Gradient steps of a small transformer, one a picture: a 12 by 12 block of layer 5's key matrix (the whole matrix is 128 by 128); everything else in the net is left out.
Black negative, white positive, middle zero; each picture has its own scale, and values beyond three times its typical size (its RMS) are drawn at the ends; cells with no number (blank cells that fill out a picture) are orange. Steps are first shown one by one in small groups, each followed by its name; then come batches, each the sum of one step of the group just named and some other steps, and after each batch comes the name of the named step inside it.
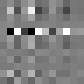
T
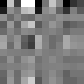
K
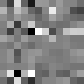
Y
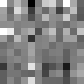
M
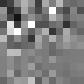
K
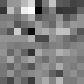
K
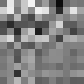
K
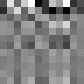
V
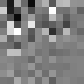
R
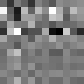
R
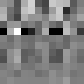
V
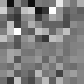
R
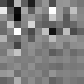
R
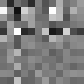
R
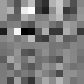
V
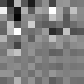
R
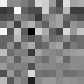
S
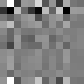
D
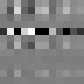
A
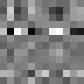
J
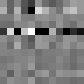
A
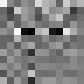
S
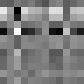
J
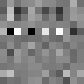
J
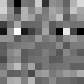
J
